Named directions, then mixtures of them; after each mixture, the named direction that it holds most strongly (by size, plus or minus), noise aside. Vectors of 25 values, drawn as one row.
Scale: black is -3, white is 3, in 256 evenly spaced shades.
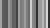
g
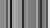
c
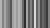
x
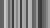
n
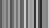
c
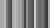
x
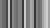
c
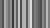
n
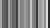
g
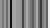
c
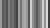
g
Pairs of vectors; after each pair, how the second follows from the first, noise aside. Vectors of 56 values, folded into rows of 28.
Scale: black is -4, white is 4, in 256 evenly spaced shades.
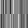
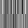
wrapped around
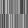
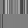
partly zeroed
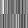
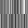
wrapped around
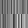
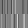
partly zeroed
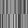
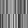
copied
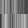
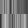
copied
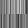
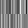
sign-scrambled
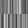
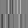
partly zeroed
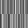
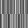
copied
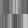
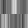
wrapped around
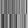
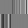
partly zeroed
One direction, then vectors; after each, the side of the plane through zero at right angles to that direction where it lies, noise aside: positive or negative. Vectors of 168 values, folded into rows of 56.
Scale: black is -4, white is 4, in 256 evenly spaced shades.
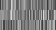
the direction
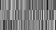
positive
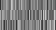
positive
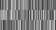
positive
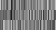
negative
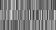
positive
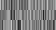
negative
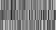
negative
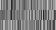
negative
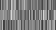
positive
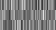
positive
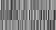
negative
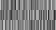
negative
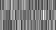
positive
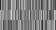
positive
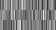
positive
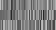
negative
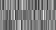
positive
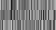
negative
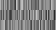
negative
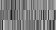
negative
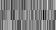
negative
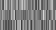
positive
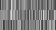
positive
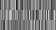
positive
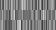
positive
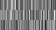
positive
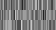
negative
